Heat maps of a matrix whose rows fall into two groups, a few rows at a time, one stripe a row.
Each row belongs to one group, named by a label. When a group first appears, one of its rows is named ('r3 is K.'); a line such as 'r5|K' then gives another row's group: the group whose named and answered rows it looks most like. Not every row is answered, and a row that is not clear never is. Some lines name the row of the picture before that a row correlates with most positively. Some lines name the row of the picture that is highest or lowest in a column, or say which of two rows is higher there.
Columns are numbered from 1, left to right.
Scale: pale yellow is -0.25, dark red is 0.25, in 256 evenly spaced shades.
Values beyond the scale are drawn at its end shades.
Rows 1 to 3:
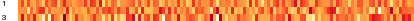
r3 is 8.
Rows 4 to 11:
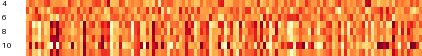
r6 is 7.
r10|8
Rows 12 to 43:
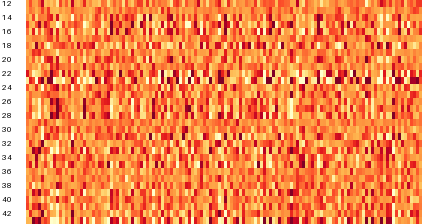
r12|8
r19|7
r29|7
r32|8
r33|7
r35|8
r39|7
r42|8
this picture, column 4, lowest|23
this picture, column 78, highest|35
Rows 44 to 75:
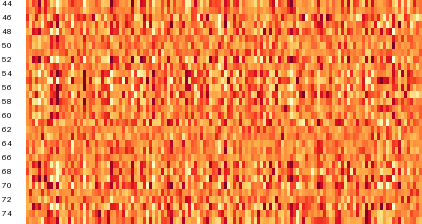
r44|7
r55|8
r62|8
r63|8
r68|7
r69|7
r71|8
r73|7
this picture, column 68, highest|55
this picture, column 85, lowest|57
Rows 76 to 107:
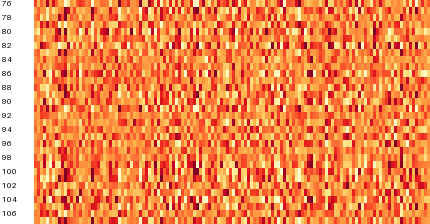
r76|7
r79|7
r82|7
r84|8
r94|8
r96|8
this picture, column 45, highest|105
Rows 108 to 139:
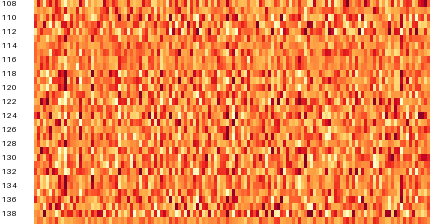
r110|7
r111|8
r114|7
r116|7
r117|7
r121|7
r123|8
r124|8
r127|8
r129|7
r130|8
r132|7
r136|7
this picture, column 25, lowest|131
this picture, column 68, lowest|112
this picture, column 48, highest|137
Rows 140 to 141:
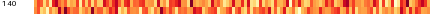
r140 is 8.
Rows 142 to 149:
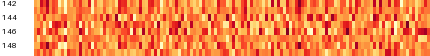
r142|7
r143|7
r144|8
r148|7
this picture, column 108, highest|148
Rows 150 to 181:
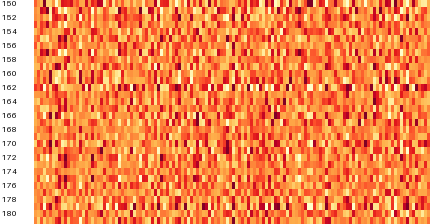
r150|8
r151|7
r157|7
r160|8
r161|8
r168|8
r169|8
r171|8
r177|8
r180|8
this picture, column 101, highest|150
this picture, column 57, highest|179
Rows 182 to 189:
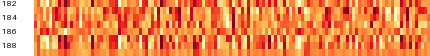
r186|7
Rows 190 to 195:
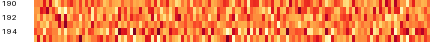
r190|8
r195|8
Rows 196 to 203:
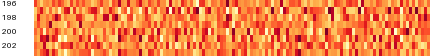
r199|8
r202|8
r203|7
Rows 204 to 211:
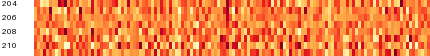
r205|8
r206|8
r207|7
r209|8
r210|7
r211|8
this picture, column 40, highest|210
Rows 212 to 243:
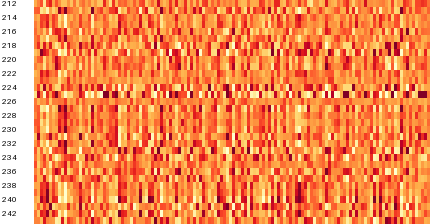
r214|7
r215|7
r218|8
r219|7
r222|7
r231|8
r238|7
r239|7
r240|7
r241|8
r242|7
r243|8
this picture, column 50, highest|229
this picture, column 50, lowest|219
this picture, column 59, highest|224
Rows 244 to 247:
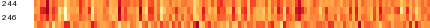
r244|7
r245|7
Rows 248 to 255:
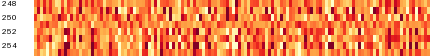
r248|8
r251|7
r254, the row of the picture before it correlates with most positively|247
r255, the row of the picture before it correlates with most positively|247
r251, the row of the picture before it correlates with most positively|245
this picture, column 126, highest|254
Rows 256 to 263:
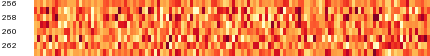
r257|7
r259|7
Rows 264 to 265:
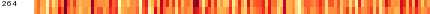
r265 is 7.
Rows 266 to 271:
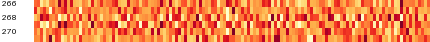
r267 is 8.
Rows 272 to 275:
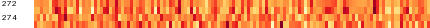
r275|7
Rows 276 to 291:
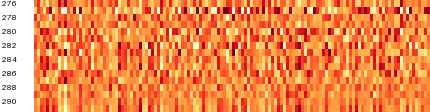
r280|7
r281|8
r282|7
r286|8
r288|7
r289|8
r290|7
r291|7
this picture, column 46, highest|276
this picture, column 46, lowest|280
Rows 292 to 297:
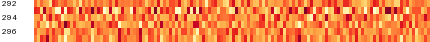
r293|8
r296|7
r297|7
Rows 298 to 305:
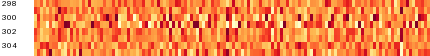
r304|7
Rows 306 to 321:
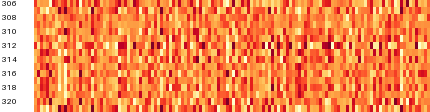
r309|8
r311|7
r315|7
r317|7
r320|8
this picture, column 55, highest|314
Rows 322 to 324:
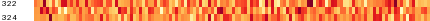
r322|8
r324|8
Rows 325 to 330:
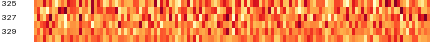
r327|8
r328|7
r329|8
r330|8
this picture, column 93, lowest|327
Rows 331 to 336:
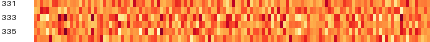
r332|7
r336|8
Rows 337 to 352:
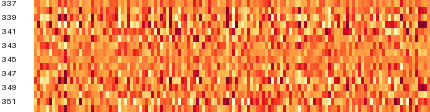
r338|8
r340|8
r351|8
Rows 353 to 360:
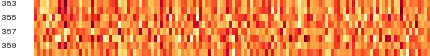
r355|8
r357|7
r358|8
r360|8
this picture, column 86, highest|358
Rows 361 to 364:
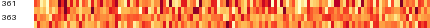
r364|8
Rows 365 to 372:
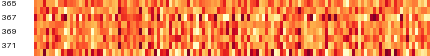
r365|8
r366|7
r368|7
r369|7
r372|8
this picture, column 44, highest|372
